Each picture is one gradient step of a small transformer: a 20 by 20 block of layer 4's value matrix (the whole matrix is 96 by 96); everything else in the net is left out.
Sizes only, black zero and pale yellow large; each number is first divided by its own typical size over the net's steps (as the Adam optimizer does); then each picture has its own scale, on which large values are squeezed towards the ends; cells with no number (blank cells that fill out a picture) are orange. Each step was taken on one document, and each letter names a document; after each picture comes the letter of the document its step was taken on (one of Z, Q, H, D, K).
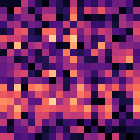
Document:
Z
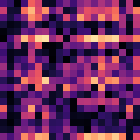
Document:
Z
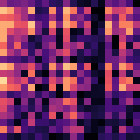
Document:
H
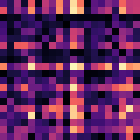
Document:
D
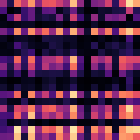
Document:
D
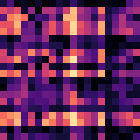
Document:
H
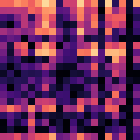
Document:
Z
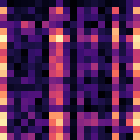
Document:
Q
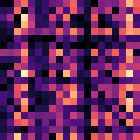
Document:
D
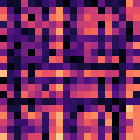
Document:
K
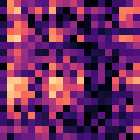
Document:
H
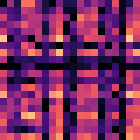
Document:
Q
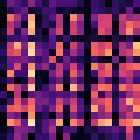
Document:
D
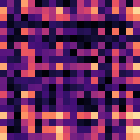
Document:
Q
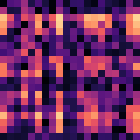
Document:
K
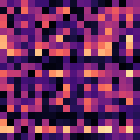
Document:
K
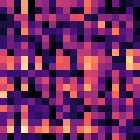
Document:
K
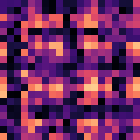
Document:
K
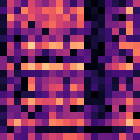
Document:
H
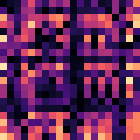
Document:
Q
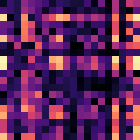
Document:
Q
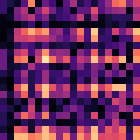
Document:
Z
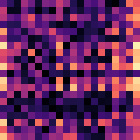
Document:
Q
